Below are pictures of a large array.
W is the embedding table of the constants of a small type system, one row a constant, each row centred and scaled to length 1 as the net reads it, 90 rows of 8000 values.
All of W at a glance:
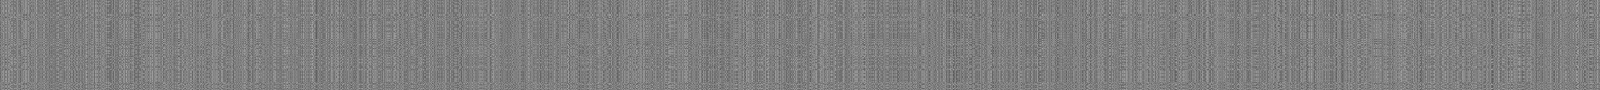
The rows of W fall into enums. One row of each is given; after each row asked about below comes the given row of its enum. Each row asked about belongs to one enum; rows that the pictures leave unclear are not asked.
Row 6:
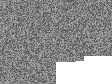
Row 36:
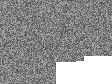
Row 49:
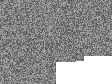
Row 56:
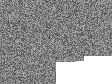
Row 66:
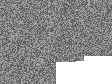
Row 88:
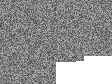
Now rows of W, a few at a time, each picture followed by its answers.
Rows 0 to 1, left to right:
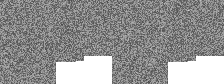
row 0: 49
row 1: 66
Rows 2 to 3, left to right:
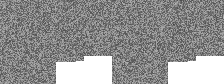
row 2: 6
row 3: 49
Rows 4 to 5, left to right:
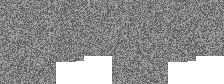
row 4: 66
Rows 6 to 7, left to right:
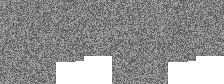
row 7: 49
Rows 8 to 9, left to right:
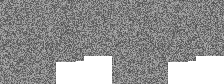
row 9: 36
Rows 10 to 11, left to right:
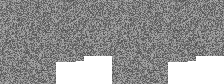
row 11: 6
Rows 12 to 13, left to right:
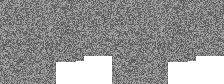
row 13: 49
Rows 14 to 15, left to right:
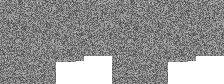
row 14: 56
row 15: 56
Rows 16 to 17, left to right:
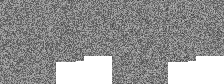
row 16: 49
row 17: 88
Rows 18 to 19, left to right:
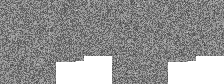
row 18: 66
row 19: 56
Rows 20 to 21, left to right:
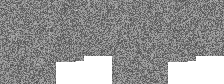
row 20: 66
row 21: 6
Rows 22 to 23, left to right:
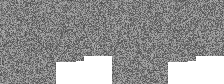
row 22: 36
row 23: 6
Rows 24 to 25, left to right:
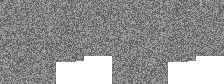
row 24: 49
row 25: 66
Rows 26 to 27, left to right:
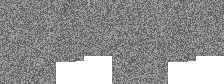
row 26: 66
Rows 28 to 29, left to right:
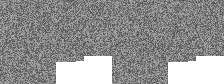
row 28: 6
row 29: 36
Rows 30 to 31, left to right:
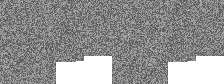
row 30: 49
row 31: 66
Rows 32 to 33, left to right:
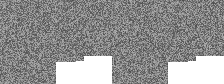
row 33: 36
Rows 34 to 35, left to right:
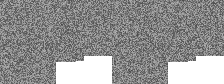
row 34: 49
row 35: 36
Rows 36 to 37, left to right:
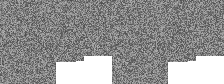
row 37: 49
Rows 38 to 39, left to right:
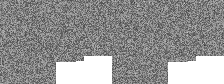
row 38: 36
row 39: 56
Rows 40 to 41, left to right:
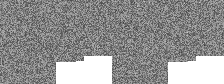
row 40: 36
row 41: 56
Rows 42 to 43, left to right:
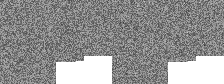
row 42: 49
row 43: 56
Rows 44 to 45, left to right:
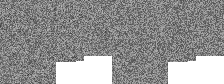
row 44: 88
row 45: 49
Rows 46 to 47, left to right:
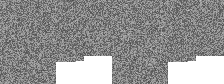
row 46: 6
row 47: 66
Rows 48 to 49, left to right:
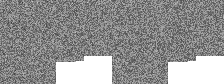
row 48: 56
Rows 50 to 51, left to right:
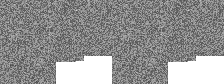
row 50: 66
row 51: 66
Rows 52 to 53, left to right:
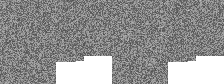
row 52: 6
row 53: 66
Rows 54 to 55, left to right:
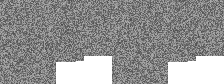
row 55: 6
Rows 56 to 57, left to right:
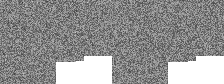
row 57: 36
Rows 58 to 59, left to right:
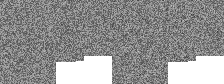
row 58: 49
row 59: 88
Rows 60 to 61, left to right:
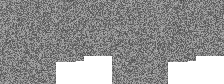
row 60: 6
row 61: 49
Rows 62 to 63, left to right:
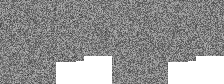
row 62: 88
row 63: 36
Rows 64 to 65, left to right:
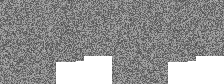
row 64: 49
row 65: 6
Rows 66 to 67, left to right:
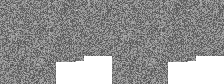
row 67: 66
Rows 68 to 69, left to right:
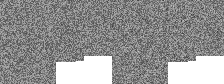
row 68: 49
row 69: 88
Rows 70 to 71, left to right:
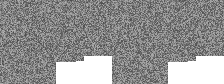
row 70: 36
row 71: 6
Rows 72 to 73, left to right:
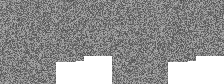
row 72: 6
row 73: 49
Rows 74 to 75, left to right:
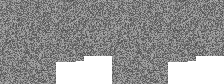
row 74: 6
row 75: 6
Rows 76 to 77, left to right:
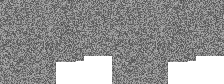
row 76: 49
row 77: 49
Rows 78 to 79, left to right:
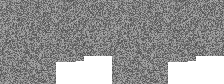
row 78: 6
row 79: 6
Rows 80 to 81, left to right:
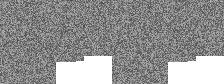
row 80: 36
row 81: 6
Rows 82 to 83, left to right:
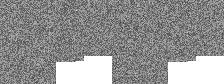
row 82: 66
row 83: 56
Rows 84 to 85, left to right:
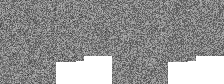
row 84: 88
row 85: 66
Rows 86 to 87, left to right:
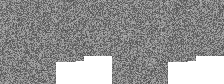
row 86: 6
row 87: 66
